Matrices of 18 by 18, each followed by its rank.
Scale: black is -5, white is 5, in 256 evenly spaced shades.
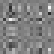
two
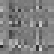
three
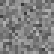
full rank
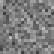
full rank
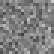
full rank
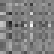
two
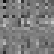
three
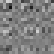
three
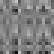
two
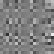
two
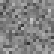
full rank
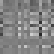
two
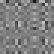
two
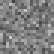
full rank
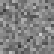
full rank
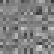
three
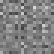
three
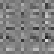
two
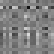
two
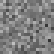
full rank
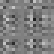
two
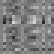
three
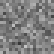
full rank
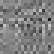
three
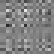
two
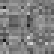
three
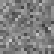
full rank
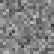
full rank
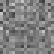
three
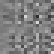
three
